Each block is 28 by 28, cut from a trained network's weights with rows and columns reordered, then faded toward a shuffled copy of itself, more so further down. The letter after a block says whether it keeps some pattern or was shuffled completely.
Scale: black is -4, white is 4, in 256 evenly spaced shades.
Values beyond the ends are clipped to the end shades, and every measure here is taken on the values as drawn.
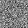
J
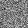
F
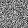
F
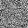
F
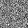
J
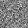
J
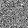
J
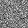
F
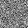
J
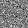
F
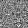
J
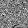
F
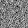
F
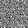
J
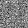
F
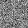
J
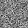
F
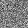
F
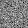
F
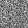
F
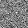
F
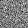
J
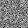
J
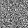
J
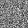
J
